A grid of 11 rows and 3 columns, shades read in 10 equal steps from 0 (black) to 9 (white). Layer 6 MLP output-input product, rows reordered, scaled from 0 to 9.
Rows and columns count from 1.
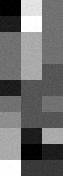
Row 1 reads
0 8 4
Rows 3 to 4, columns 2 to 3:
6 4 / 6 4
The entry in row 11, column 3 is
2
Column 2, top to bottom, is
8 9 6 6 6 3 3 3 1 0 2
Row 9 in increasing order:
1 6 6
